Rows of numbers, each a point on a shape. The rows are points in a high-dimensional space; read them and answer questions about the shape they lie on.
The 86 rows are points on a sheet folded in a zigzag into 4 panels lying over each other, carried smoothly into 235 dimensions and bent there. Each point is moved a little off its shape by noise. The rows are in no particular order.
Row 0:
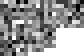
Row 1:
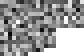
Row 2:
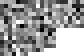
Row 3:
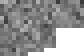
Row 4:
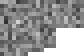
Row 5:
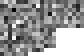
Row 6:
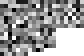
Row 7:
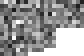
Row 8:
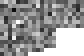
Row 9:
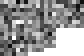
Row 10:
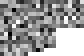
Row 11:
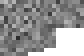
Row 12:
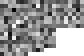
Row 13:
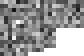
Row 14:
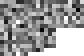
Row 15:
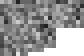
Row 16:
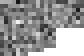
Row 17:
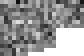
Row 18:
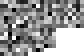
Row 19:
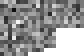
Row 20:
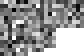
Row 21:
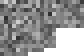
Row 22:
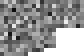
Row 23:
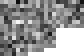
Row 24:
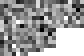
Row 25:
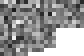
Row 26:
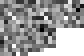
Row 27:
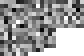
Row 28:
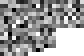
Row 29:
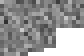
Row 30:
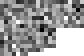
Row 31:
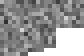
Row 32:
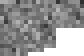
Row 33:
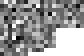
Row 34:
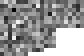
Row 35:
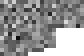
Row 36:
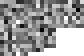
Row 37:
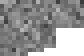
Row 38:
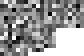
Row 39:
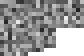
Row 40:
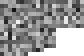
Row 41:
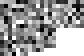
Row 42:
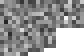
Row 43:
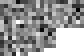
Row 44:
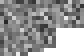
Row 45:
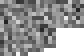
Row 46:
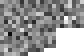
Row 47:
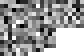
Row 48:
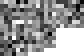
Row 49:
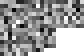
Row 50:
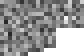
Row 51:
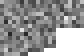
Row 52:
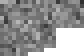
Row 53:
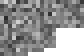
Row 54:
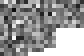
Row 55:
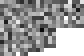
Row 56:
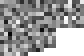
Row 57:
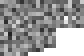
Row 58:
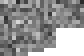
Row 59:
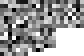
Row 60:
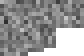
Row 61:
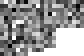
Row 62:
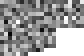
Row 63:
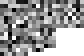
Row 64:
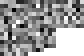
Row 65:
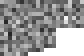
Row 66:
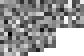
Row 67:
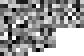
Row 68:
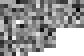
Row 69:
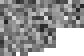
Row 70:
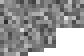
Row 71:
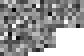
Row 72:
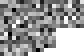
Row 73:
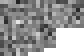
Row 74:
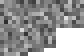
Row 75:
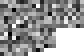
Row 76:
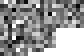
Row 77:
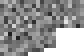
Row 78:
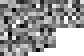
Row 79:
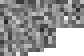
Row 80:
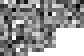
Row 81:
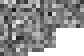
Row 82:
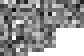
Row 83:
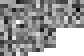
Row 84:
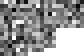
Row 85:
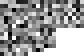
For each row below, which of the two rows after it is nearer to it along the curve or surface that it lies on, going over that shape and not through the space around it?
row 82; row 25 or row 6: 25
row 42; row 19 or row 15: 15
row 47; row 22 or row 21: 22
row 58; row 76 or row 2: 76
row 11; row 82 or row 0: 82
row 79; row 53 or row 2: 2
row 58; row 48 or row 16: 48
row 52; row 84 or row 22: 84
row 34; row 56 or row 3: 3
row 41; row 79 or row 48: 79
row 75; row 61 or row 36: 36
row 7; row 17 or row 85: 17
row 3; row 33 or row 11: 11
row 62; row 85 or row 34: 85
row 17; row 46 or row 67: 46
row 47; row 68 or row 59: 59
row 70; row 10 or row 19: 19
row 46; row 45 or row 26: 45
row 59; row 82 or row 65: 65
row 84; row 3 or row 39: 3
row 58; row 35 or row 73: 35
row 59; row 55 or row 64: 64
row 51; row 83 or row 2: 83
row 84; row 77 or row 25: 25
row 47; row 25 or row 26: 26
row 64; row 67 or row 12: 67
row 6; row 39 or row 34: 39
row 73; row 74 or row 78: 74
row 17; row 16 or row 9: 9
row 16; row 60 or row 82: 60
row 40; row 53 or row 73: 73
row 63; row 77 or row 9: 77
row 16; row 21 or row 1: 21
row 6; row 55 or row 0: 55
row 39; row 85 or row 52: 85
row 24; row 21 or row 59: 59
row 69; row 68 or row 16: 68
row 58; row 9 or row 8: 9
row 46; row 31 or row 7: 31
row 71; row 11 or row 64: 11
